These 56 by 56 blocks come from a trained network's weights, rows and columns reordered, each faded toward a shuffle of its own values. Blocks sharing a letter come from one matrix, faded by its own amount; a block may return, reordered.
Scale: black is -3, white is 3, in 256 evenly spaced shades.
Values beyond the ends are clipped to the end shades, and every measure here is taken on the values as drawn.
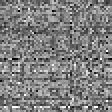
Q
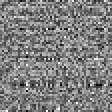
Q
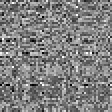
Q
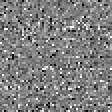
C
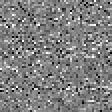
C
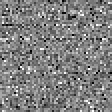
C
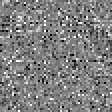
C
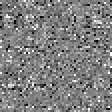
C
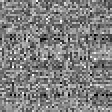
Q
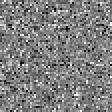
C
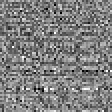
Q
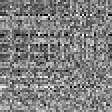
Q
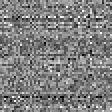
Q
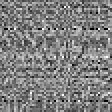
Q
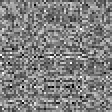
Q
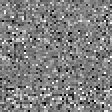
C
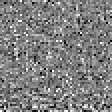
C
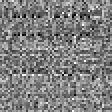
Q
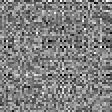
Q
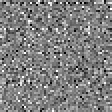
C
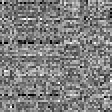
Q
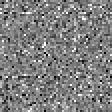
C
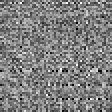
Q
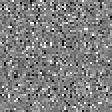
C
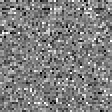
C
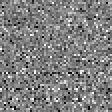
C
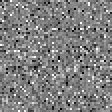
C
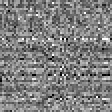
Q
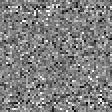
C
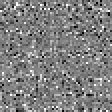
C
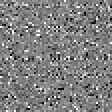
C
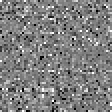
C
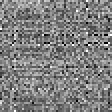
Q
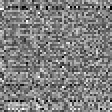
Q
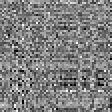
Q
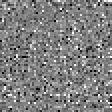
C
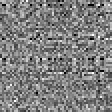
Q
